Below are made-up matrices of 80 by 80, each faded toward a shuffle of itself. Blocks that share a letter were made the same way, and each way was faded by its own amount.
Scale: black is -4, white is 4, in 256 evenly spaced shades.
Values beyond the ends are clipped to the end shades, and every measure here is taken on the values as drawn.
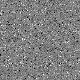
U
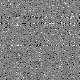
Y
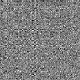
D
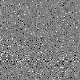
Y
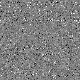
U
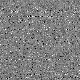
U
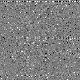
Y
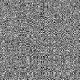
D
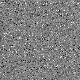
U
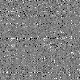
Y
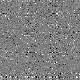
Y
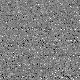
U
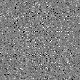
Y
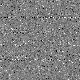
U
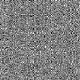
D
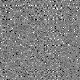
Y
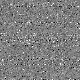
U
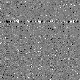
Y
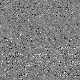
U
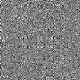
D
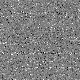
U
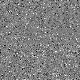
U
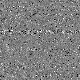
U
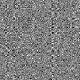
D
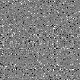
Y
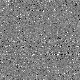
U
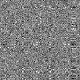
D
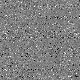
U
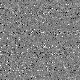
U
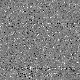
U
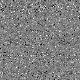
U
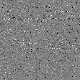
U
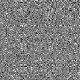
D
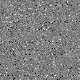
U
